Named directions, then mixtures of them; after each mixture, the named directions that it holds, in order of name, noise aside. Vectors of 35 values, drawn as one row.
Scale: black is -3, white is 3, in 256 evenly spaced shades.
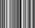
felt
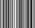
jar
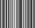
felt, jar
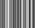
felt, jar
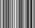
jar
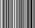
jar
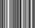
felt, jar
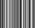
felt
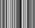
felt, jar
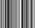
felt
